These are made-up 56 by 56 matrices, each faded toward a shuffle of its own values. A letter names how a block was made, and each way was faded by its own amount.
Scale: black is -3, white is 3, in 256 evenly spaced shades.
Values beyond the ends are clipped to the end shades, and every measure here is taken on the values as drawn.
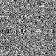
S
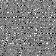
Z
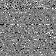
Z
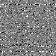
Z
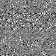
Z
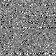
Z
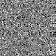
S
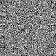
S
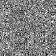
S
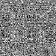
S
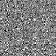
S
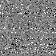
Z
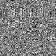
S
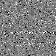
Z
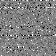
Z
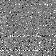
Z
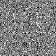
S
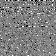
Z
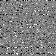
Z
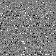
Z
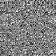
S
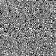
S
